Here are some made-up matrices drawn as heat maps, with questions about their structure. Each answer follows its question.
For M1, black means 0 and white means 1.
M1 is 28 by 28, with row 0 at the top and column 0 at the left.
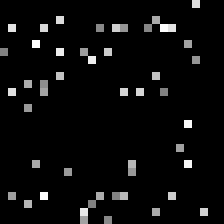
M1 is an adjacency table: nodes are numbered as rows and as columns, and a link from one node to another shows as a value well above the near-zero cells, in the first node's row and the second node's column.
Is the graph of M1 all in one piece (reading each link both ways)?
yes
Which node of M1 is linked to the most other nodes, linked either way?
node 3
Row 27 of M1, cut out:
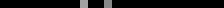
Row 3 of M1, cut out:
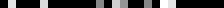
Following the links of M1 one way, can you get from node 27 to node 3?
yes
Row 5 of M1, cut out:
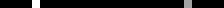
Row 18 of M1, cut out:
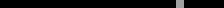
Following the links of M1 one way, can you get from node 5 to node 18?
no
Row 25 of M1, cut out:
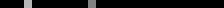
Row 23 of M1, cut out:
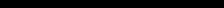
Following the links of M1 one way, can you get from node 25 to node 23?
yes
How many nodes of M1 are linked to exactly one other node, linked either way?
3
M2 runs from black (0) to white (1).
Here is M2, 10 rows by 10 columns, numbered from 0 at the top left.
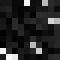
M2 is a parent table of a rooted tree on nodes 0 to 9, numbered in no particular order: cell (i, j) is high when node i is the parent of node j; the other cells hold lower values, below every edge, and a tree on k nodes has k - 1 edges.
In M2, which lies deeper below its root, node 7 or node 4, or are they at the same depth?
the same depth
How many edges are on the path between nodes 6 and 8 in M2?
1
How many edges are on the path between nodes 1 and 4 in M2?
5
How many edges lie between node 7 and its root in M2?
3
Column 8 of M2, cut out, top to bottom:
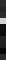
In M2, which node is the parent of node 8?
3
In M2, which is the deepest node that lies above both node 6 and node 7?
8
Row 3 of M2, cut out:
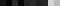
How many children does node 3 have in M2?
2
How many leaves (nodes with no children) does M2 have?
5
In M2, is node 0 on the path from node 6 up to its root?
no
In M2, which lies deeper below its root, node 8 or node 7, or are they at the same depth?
node 7
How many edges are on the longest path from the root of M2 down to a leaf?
4
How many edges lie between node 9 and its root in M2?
1
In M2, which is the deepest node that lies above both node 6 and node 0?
8
